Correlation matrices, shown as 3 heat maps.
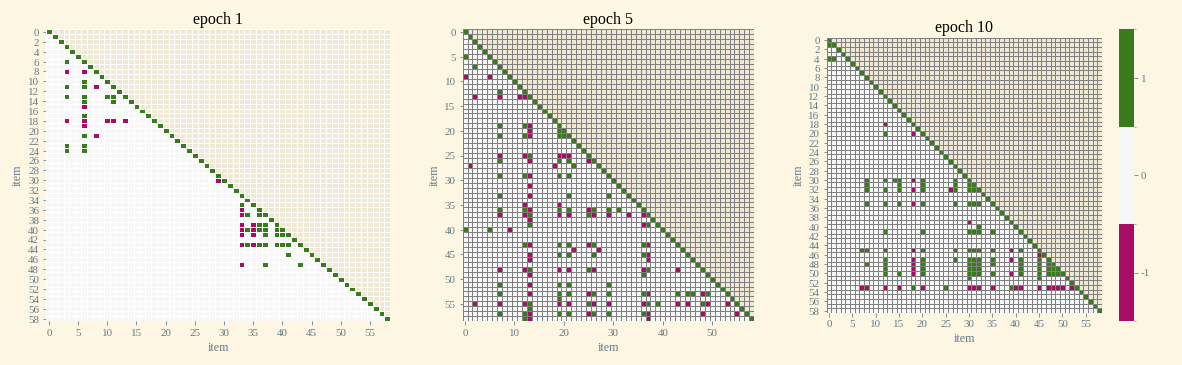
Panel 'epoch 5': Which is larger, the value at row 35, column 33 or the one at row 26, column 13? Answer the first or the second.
the first
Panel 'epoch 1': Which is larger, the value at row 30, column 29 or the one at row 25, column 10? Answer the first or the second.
the second
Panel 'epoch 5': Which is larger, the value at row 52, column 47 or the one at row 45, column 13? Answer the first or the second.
the first
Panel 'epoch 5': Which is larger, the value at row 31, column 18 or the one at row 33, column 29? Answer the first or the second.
the second
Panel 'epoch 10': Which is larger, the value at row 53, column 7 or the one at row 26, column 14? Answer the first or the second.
the second
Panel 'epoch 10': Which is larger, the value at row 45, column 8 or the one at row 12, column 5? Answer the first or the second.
the first
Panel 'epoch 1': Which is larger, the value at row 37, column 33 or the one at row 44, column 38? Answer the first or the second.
the second
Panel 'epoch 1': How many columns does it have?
59
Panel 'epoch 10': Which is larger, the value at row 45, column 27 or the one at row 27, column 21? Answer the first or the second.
the first
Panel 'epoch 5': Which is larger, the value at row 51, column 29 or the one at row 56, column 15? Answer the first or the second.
the first
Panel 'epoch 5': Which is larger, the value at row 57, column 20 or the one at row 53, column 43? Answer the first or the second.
the second
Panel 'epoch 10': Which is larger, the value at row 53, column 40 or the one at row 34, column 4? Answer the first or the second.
the second
